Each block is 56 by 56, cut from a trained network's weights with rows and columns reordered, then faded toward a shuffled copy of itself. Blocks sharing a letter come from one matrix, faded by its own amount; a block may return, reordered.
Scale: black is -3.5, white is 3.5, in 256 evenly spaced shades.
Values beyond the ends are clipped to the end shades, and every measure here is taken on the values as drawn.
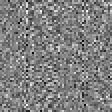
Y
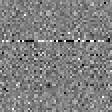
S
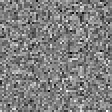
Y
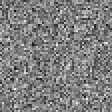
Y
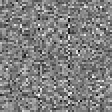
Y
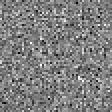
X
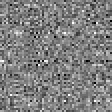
S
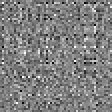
S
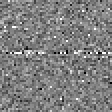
X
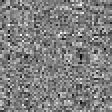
Y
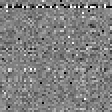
S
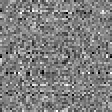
S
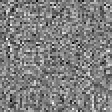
Y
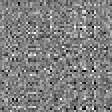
S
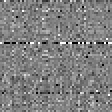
S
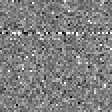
X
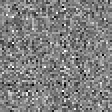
X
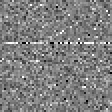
X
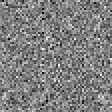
Y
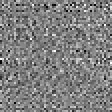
S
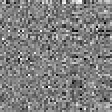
S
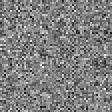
Y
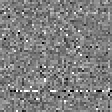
X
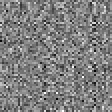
Y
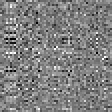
S
